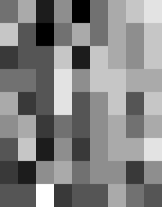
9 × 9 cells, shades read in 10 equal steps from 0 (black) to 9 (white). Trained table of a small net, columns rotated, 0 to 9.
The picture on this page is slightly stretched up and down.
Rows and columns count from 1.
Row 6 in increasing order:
2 3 4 4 5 5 6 6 6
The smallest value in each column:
2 1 0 2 0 3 5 2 3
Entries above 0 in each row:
8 8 9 9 9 9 9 9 9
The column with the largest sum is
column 9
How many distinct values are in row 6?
5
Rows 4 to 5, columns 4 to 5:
8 5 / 8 3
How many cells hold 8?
4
